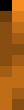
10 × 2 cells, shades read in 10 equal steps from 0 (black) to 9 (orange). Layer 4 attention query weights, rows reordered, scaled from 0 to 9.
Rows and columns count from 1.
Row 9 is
7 6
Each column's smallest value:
0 5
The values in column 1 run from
0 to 7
